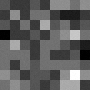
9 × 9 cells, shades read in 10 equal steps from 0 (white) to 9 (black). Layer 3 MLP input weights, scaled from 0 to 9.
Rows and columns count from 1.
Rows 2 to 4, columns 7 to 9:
8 8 7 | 5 7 6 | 4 2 5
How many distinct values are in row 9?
5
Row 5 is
5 3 6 7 5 5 6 7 8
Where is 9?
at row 4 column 1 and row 6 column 9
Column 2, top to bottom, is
7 4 7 7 3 5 7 5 4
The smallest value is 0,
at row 8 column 8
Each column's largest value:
9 7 7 7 7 7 8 8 9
